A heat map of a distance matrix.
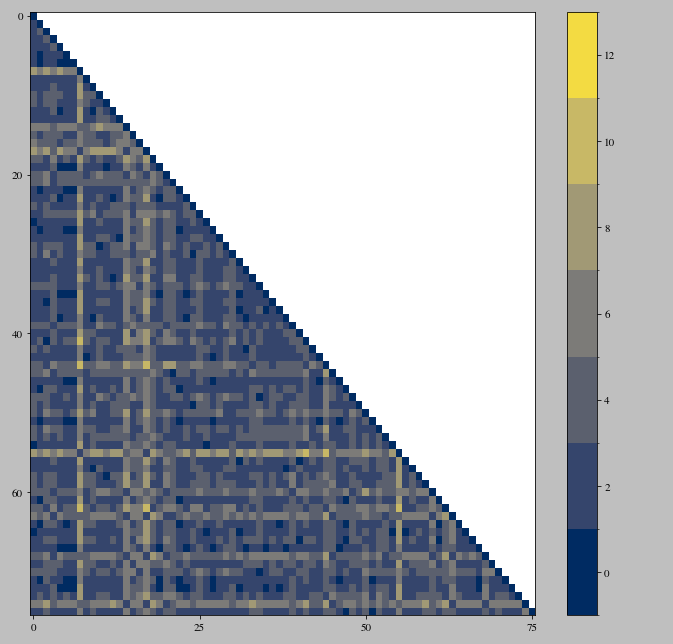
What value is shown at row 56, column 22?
2
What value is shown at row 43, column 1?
2
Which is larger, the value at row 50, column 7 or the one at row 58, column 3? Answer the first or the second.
the first
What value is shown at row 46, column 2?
2
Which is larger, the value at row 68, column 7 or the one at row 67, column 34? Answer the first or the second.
the first
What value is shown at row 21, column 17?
4
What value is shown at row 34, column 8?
2
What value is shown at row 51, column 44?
4
